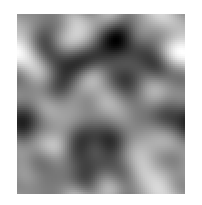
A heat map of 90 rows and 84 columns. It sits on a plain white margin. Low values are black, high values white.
Average level on the scale: 50%. Odd rows or columns: none. Histogram: bell-shaped. Grain: smooth. Lone odd cells: none.
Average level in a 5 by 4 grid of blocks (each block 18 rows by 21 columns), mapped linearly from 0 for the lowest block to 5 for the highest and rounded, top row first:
3405 / 4103 / 2332 / 3123 / 3135
